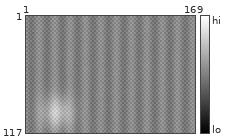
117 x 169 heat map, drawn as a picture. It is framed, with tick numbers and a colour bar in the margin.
Neither half mirrors the other. The ninth with the highest average is the bottom left. One bump rises in the bottom left. Stripes running up and down repeat 11 times from left to right.
